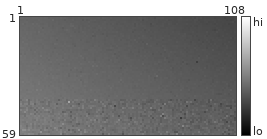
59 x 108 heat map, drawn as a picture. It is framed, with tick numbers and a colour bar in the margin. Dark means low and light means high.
Values rise toward the bottom left. No single row or column stands out from its neighbours. There are no regular stripes. The top right is the ninth with the lowest average. The halves do not mirror each other. The ninth with the highest average is the bottom left. A horizontal seam about 70% of the way down splits the table, and the top part is calmer.
